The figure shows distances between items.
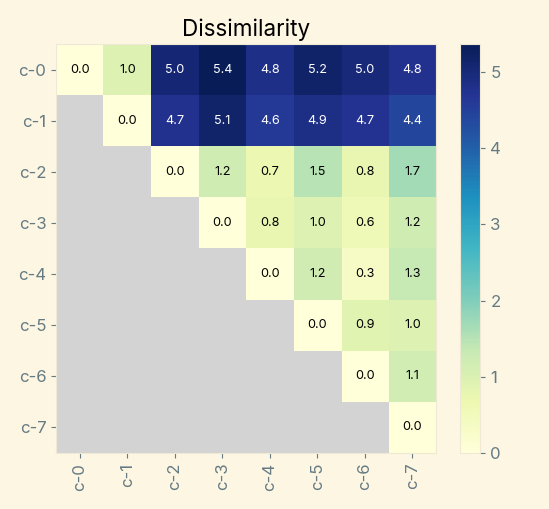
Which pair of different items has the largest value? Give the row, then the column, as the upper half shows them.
c-0, c-3
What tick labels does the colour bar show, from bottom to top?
0, 1, 2, 3, 4, 5
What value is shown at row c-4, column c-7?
1.3
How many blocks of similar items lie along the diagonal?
2
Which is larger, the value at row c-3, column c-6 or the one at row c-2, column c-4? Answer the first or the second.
the second
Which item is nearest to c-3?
c-6
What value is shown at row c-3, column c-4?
0.8
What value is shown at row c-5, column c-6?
0.9
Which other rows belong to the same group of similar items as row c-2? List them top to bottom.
c-3, c-4, c-5, c-6, c-7
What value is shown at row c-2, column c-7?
1.7
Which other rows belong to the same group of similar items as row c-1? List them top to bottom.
c-0
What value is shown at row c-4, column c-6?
0.3
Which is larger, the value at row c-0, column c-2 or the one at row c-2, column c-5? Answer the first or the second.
the first
